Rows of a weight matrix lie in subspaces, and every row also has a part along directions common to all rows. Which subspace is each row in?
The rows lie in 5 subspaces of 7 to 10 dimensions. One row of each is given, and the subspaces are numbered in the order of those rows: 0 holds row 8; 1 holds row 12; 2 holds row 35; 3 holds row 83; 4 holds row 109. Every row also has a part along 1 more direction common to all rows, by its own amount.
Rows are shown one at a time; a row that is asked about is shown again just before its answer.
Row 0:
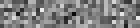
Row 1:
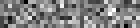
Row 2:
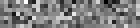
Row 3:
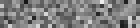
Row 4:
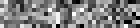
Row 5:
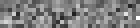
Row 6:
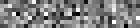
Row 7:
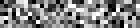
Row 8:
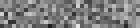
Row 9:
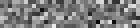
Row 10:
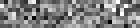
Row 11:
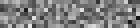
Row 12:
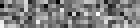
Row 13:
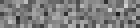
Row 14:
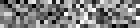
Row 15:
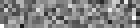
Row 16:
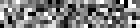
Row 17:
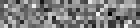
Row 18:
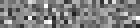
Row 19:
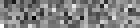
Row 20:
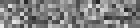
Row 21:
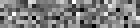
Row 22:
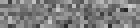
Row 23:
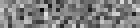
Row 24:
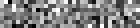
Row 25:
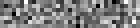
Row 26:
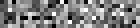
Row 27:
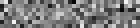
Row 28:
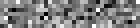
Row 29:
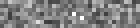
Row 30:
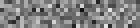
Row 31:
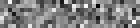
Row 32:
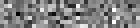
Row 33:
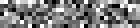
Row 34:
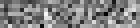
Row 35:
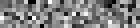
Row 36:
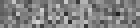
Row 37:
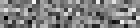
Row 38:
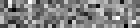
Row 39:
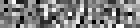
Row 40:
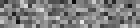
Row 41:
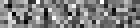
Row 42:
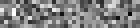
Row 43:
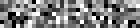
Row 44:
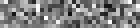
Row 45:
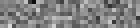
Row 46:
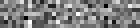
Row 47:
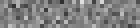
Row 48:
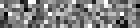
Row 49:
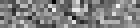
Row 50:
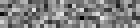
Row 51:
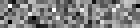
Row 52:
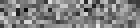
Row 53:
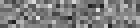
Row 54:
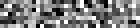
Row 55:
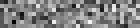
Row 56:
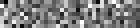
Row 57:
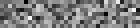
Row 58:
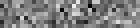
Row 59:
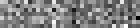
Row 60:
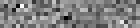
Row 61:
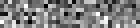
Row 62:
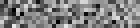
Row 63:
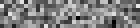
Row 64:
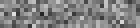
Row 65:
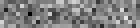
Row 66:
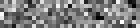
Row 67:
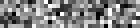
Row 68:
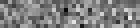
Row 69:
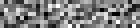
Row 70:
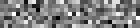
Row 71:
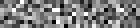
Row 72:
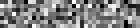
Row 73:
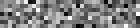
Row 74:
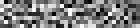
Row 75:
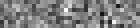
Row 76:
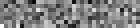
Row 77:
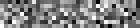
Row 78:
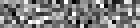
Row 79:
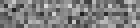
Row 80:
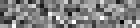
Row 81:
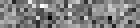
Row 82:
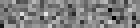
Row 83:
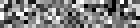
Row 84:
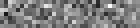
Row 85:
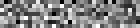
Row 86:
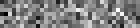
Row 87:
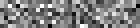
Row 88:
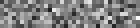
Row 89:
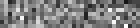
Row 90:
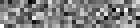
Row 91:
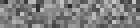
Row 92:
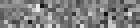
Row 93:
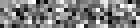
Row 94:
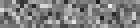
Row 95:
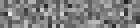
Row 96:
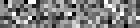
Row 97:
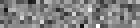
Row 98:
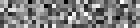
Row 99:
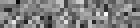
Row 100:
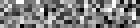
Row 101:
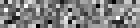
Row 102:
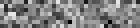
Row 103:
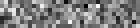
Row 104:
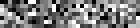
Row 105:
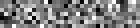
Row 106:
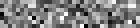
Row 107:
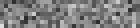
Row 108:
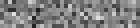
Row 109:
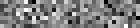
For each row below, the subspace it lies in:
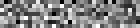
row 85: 1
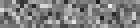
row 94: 4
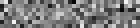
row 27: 0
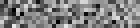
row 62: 4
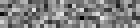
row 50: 1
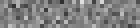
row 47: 3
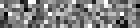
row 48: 1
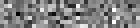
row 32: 1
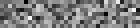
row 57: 3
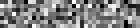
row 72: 2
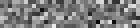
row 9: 3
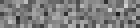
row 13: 3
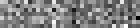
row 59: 0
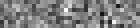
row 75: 0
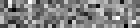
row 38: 4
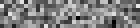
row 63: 1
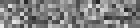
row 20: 0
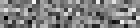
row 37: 2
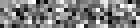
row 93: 2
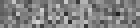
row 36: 3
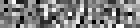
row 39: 3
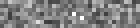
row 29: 4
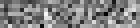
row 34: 3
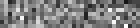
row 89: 0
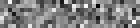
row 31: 4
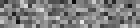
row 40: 1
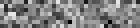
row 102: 1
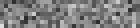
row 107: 3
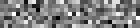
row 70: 0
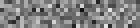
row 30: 0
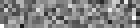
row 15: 3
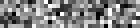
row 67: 2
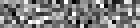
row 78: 4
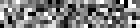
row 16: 3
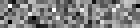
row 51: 0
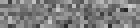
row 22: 2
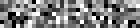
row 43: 1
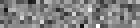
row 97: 2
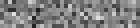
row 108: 2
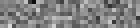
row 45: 0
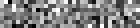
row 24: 1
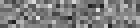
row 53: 0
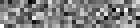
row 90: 4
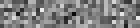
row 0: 4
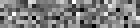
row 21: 1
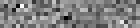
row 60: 4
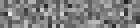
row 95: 1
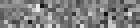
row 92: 3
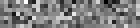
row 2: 0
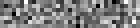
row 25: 4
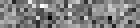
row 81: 3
